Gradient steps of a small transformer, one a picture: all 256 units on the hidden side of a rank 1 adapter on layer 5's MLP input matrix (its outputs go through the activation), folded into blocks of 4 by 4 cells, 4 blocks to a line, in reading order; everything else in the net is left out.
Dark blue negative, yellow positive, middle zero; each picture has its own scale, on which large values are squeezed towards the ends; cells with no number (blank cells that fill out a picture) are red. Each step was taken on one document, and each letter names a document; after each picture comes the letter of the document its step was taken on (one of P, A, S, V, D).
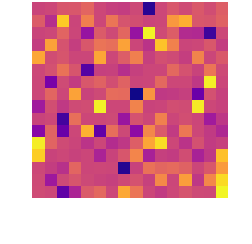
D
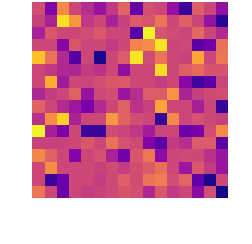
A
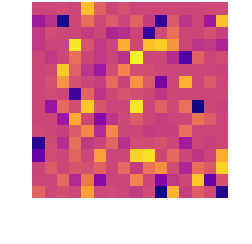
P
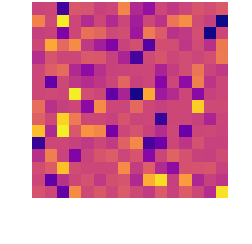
D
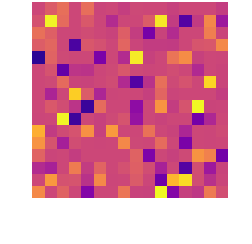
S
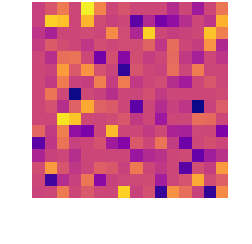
S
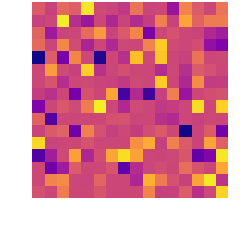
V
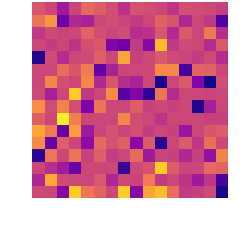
D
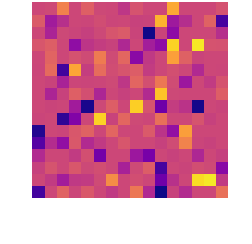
P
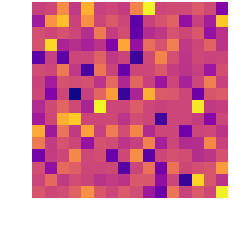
D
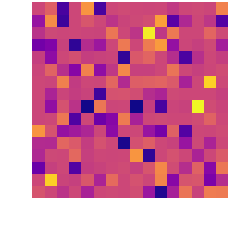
P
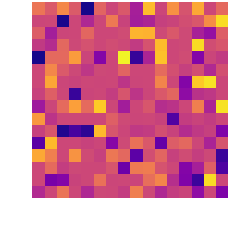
V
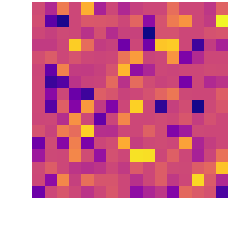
P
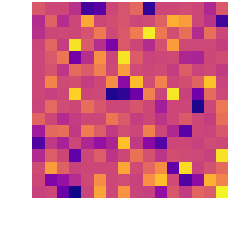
D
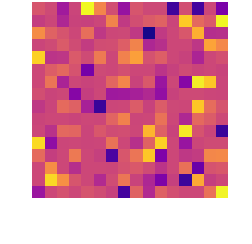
A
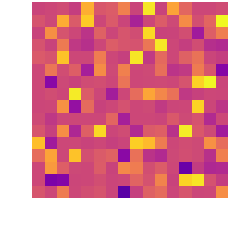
V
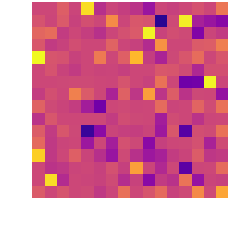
V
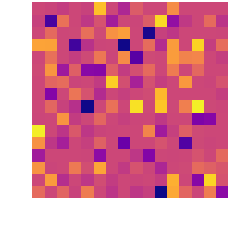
P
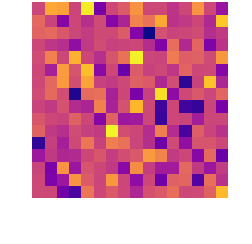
S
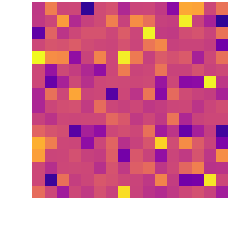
A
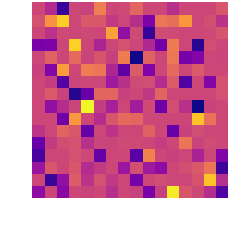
P
